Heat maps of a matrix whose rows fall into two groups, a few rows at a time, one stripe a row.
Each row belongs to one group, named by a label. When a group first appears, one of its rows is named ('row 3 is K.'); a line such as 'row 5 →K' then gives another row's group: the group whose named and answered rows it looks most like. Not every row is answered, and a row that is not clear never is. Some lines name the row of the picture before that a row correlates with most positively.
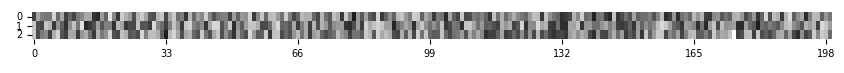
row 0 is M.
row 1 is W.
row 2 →W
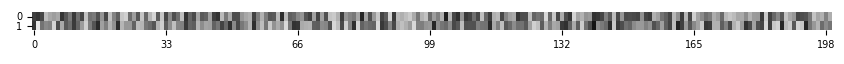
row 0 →M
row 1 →M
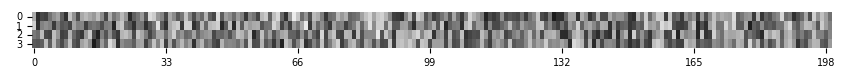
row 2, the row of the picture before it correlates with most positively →1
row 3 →M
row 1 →W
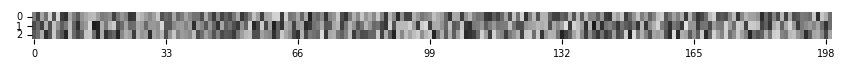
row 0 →W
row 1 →M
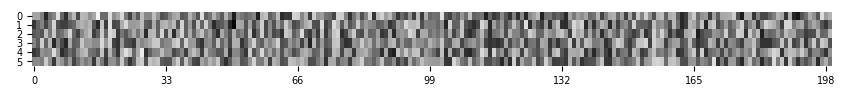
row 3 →W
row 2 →M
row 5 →W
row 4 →M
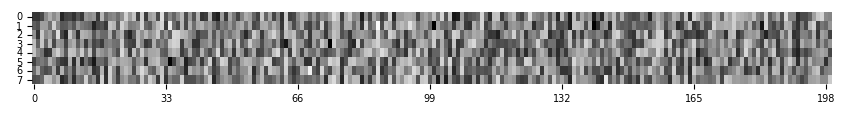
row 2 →W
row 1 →M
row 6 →M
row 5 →M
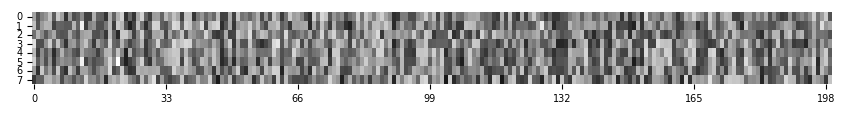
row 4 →W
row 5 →W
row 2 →M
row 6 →W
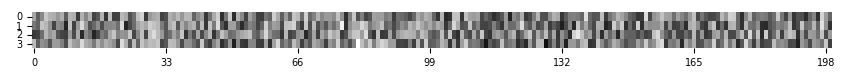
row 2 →M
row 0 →W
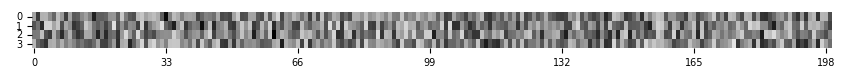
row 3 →W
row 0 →W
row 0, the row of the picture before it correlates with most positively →1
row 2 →M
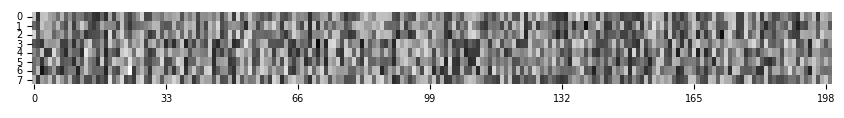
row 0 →W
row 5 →M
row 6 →M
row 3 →M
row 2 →W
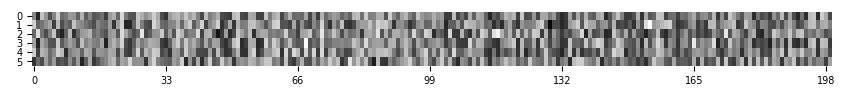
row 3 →W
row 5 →M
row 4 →W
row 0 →W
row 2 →M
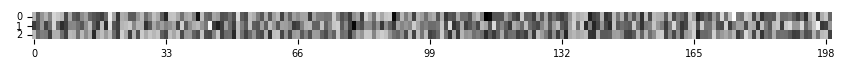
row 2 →W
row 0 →W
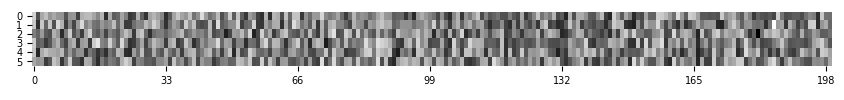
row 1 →W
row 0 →W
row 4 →W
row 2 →M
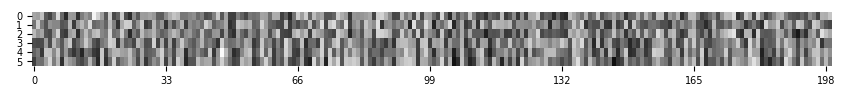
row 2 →W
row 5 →M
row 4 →M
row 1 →M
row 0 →W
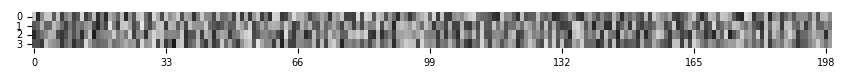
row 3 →M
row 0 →W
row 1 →M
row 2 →M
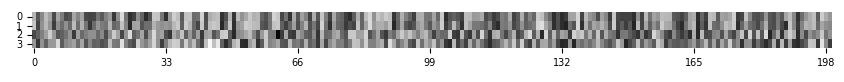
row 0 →W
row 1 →W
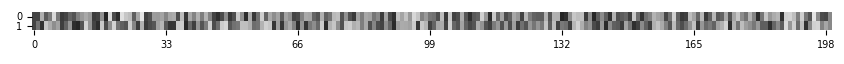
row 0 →M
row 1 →M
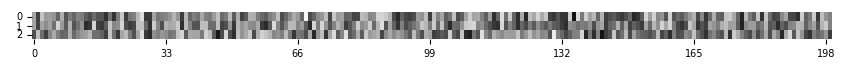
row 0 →W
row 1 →W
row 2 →M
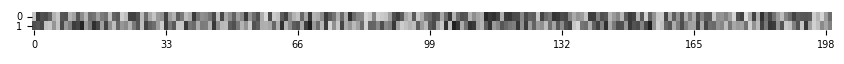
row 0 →W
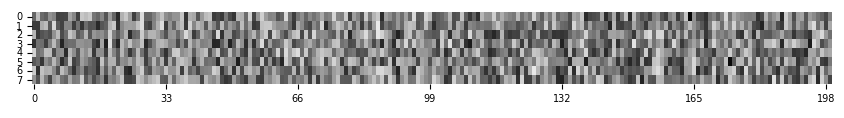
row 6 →W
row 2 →W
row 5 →M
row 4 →W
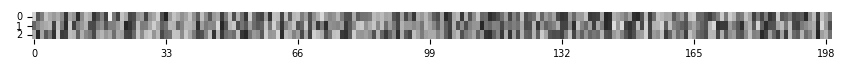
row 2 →W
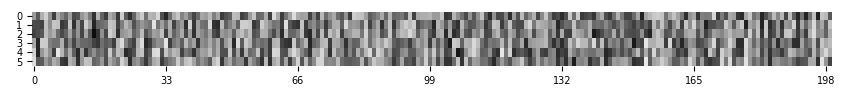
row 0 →W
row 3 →W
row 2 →M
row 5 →W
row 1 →M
